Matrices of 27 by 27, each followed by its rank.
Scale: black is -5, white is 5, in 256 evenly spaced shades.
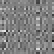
three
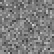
full rank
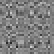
three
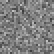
full rank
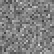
full rank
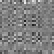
three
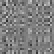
three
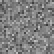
full rank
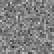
full rank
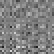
three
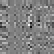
three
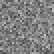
full rank
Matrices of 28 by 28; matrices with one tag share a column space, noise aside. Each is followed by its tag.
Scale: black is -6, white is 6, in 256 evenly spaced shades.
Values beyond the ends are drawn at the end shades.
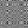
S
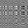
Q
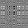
Q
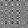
S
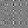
S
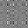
S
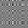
S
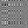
S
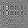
Q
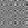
S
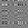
S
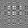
Q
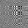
Q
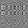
Q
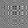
Q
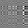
Q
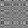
S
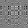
Q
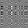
Q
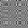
S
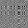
Q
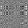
Q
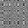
S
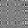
S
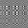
Q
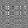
Q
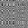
S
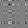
S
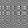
Q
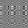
Q
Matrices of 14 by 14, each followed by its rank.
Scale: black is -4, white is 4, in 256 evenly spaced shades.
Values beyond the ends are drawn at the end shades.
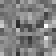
two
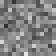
full rank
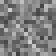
full rank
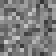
full rank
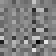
two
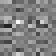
two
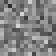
full rank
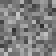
full rank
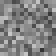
full rank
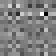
two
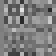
two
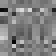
two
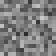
full rank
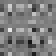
two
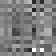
two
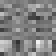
two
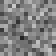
full rank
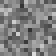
full rank
